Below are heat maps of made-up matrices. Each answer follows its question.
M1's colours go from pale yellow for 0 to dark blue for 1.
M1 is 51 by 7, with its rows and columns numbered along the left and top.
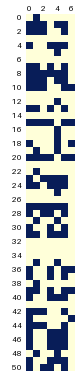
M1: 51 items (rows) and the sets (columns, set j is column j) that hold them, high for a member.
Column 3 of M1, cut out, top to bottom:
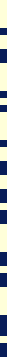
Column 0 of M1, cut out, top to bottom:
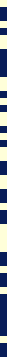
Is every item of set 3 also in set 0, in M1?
yes
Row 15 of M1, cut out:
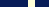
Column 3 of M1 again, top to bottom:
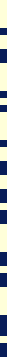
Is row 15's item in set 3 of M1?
yes
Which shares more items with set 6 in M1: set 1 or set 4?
set 1
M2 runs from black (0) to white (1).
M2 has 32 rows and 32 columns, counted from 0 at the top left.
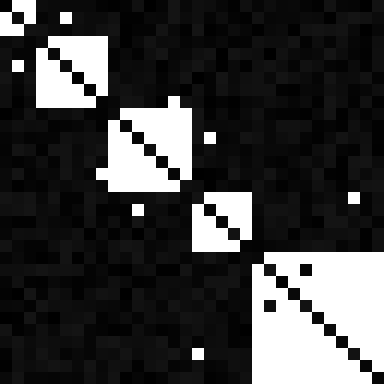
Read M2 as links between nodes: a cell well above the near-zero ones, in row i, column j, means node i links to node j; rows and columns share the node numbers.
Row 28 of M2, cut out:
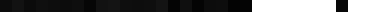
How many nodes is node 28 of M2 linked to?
10
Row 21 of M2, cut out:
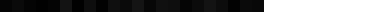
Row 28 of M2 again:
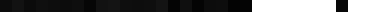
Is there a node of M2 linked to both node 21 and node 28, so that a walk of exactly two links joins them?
yes
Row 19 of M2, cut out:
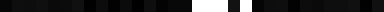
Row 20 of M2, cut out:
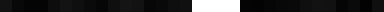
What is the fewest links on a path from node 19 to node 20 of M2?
1
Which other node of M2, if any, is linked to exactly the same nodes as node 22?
node 25
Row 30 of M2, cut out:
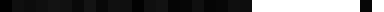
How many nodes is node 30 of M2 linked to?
10
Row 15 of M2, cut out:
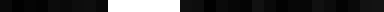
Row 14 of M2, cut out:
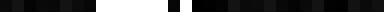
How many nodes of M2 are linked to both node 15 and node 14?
5
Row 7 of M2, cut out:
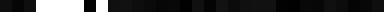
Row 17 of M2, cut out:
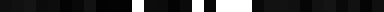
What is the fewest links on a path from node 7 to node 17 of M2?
4
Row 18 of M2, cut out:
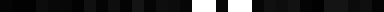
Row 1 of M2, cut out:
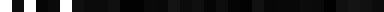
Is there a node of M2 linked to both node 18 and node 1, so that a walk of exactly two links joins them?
no
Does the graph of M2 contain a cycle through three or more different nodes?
yes
